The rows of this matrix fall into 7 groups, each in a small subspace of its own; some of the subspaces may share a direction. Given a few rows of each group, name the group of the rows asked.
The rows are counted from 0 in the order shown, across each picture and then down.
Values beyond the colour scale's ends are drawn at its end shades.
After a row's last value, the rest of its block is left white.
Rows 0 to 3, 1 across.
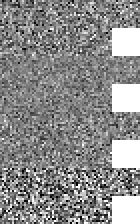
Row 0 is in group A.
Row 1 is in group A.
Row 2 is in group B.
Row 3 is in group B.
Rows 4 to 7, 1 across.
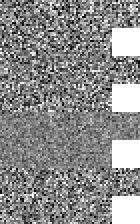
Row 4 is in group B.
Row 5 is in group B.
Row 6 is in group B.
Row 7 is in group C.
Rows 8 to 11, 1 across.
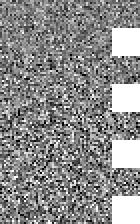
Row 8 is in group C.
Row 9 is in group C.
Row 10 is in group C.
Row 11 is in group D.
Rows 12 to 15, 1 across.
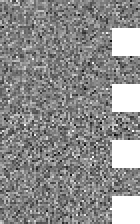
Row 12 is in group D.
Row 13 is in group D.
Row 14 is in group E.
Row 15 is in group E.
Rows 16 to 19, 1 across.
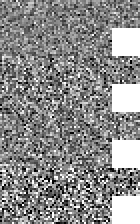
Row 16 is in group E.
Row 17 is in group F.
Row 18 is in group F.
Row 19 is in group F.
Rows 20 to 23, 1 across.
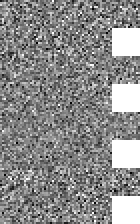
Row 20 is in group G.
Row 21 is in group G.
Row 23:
E
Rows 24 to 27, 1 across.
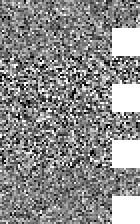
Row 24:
B
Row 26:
C
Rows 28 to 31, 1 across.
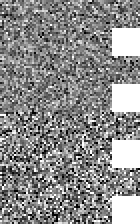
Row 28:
D
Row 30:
F
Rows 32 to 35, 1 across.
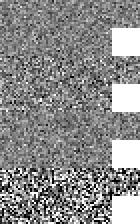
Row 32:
G
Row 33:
F
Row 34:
B
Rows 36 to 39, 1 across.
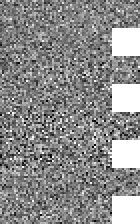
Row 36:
F
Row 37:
B
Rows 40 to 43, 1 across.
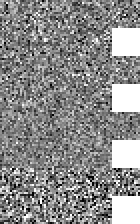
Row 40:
D
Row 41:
B
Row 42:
F
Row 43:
G
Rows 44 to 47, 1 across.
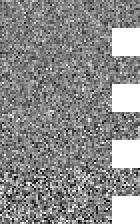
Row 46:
B
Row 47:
D
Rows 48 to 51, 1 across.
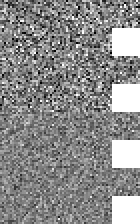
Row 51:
G
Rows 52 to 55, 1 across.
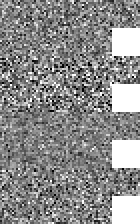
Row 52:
B
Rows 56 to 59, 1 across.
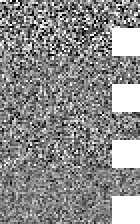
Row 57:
G
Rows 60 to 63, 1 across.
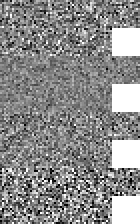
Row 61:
C
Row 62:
E
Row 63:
F
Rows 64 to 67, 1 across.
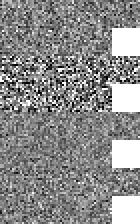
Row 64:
F
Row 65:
D
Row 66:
E
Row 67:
F
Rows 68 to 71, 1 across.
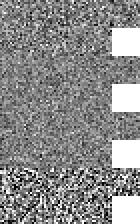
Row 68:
B
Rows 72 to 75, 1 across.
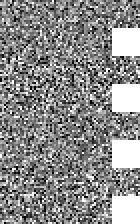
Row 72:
G
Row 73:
C
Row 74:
F
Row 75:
G
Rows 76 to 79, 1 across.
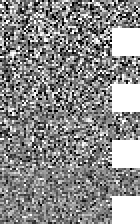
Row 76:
D
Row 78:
B
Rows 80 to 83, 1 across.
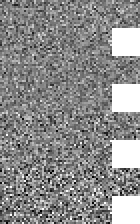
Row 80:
F
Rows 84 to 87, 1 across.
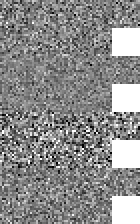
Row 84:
E
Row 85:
C
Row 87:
B
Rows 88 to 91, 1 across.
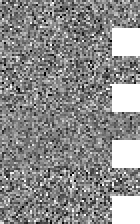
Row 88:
F
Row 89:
C
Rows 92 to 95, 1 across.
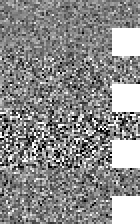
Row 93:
F
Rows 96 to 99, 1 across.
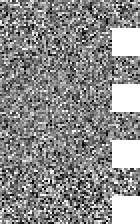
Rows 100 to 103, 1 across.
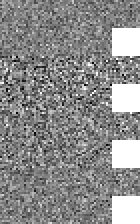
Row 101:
D
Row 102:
D
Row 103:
E
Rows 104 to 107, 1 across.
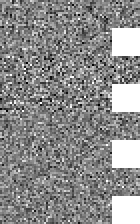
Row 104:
E
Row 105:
F
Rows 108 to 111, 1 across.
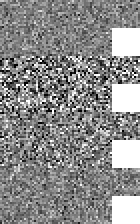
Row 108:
G
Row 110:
G
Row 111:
C
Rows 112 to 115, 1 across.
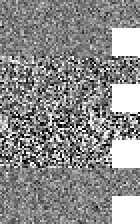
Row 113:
B
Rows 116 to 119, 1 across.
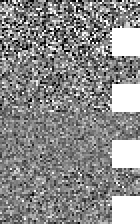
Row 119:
C
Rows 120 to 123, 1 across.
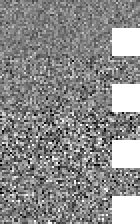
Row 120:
E
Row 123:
D
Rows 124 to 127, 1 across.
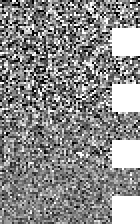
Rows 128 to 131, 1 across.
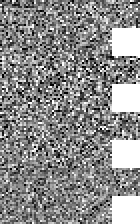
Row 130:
G
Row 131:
D
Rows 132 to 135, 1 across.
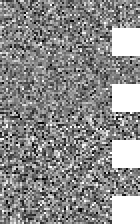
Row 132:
F
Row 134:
G
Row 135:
D
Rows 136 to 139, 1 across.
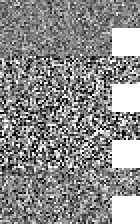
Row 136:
B
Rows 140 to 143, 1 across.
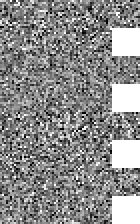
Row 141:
C
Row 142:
B
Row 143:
C
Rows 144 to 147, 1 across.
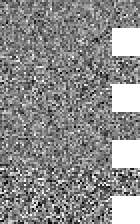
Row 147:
G
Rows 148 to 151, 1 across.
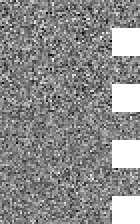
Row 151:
B
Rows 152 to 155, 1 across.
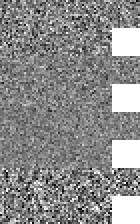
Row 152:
B
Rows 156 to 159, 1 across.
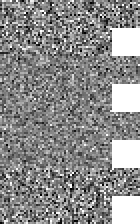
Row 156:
F
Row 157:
C
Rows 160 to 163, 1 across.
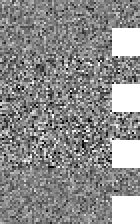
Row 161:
C
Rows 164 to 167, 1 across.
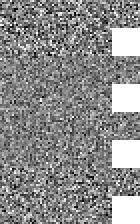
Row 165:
F
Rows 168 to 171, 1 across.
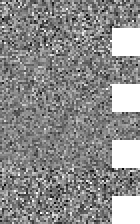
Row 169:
G
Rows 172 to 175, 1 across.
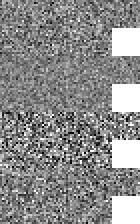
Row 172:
F
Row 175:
B
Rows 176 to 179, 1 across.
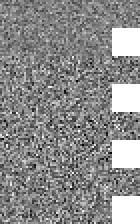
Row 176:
D
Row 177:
B
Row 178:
E
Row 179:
E
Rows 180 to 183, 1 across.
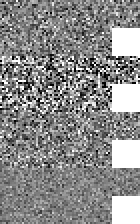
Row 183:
F
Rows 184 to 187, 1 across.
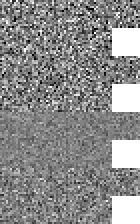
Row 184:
G
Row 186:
B
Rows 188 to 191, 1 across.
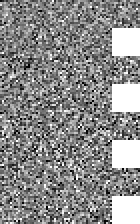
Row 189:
E
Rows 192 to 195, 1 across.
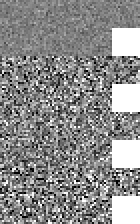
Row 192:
B
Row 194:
E
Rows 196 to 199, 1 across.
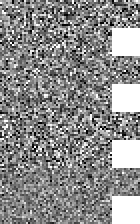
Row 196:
B
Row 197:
D
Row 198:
G
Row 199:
B
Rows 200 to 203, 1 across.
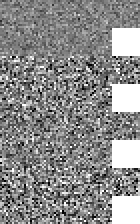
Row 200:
D
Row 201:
G
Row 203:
B
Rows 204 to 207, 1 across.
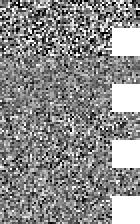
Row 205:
C
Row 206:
E
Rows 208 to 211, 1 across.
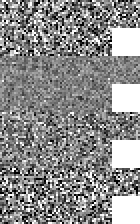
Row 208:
D
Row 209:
D
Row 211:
F
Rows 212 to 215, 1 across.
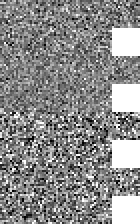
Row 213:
E
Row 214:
C
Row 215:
G
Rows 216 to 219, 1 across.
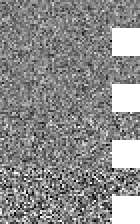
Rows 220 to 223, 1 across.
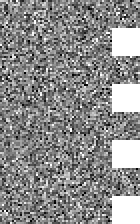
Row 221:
B
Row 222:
E
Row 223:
B
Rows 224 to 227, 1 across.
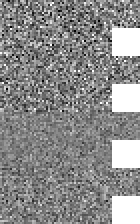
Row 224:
F
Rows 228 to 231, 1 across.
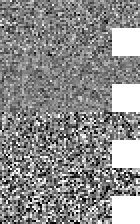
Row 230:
B
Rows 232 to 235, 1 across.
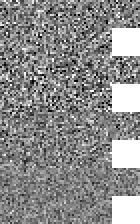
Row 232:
E
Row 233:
B
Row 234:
G
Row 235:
B
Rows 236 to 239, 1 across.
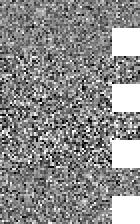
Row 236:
C
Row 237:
F
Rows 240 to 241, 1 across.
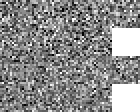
